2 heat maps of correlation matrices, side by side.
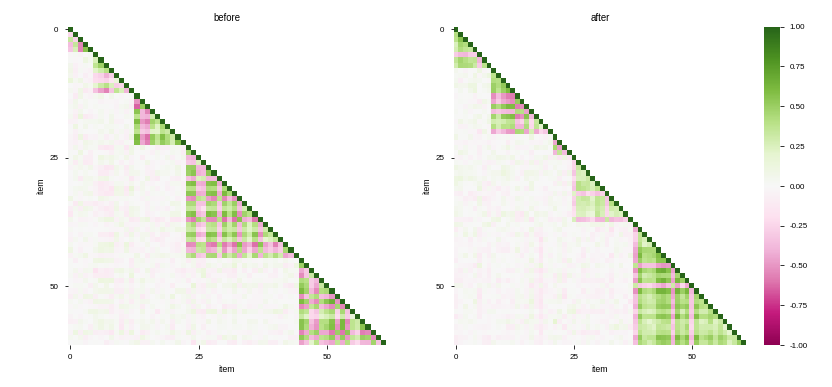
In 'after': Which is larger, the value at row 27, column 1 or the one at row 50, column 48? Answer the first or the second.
the first
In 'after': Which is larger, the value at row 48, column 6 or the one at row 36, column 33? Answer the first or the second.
the second
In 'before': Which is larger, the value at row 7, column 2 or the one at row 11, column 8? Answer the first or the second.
the second
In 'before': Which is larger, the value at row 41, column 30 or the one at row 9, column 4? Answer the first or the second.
the first
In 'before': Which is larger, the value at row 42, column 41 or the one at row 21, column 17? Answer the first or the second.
the second
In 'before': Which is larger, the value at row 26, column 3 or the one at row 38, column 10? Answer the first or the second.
the second
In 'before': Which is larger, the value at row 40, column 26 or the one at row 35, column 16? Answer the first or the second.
the second
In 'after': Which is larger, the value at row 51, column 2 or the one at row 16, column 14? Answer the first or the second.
the second
